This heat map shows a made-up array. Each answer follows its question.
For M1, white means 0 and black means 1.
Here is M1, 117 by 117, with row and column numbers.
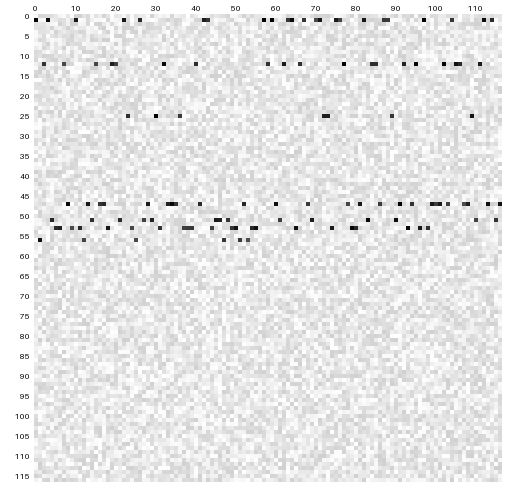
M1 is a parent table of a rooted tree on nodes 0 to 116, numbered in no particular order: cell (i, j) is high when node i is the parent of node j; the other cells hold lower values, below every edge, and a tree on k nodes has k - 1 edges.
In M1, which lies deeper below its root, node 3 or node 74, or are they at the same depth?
the same depth
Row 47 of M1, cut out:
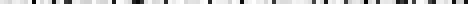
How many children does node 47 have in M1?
25
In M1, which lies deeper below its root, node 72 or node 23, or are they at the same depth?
the same depth
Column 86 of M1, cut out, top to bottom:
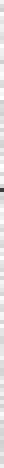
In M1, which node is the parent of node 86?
47
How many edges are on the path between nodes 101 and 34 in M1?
2
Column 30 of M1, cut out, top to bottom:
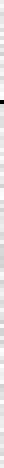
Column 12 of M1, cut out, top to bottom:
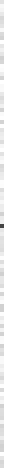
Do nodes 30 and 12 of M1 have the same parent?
no
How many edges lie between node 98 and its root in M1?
2
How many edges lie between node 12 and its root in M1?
1
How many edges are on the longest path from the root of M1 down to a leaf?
2
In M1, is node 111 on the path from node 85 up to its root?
no
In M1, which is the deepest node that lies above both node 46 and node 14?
51
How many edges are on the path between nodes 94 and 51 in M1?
3
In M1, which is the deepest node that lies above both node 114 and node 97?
1
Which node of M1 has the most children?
47
